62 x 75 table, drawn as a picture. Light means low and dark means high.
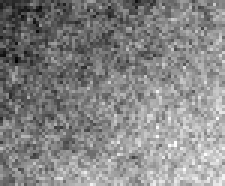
The field climbs toward the top left. No single row or column stands out from its neighbours. No regular stripes run through it. The top left is the ninth with the highest average. The values follow a bell shape. The bottom right is the ninth with the lowest average. The halves do not mirror each other.
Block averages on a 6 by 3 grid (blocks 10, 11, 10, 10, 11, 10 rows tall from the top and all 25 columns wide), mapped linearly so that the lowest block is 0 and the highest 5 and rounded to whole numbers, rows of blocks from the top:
543 / 442 / 432 / 421 / 320 / 210
